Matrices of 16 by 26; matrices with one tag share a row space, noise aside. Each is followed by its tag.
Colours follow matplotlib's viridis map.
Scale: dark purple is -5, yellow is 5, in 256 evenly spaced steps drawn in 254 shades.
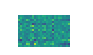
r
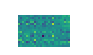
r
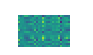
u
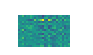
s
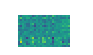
r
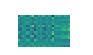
r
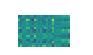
r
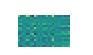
r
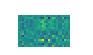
s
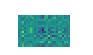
s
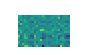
u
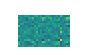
u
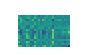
r
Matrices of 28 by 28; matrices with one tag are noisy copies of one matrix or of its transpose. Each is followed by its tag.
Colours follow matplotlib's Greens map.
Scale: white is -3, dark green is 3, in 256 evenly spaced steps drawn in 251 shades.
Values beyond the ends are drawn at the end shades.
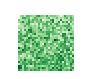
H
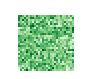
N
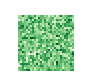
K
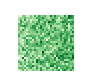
H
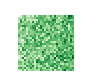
H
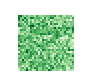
N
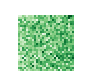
H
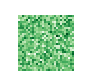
K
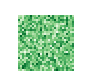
K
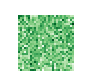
N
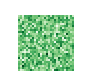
K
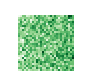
H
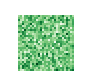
K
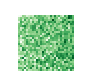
H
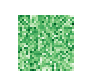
N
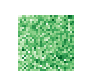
H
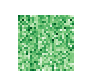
N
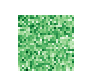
N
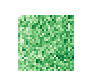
H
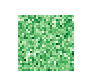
K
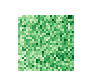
H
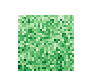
H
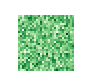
K
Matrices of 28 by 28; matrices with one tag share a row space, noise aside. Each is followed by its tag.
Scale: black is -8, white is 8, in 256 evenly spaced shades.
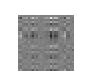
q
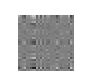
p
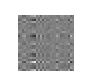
p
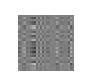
p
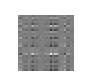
q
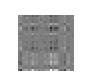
q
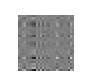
p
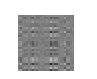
q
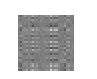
q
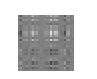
q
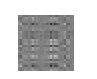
q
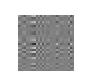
p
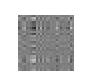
p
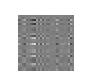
p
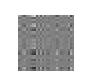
p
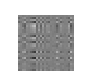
p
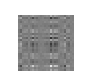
q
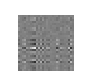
p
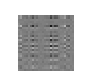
q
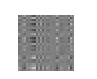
p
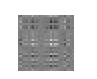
q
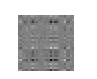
q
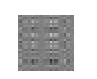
q
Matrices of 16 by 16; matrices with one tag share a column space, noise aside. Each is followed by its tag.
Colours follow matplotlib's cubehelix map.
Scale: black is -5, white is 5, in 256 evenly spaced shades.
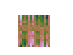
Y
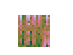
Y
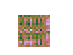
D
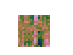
Y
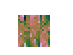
Y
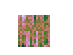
Y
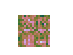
D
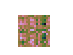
D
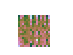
Y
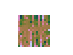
Y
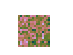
D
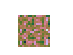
D
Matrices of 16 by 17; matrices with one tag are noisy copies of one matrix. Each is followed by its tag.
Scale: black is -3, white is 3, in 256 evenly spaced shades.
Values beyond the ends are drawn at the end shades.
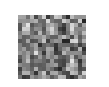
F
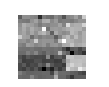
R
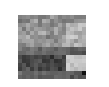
R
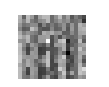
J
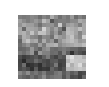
R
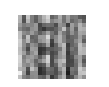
J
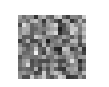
F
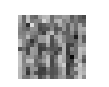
J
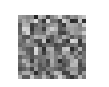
F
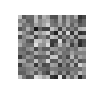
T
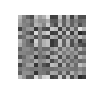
T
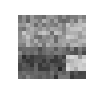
R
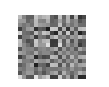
T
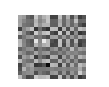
T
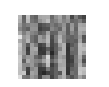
J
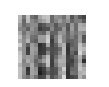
J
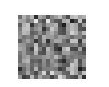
F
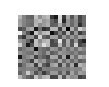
T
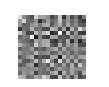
T
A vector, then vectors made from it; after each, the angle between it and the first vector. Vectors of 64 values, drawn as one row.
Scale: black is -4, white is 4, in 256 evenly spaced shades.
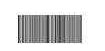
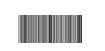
partly opposed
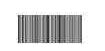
nearly parallel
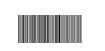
partly aligned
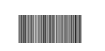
partly opposed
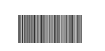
orthogonal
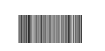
partly opposed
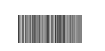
nearly parallel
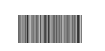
orthogonal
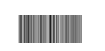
nearly opposite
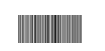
partly aligned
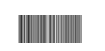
nearly opposite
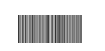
nearly parallel
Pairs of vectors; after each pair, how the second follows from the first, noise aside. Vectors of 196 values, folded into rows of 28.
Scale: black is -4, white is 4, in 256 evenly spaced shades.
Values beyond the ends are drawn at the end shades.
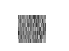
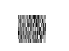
scaled up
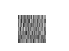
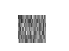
sign-scrambled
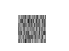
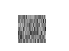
shuffled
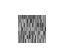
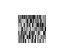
scaled up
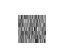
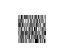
scaled up
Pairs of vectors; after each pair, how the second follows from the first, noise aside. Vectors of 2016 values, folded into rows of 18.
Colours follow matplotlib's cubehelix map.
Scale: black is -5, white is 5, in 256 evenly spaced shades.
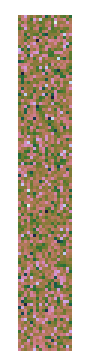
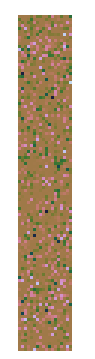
partly zeroed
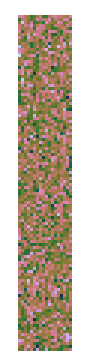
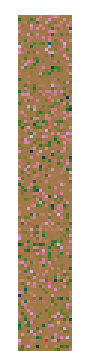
partly zeroed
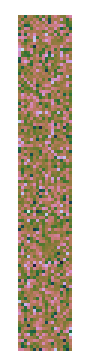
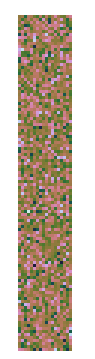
copied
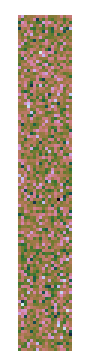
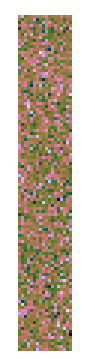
copied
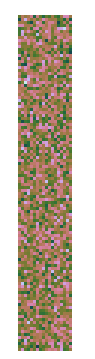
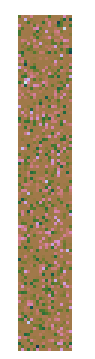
partly zeroed
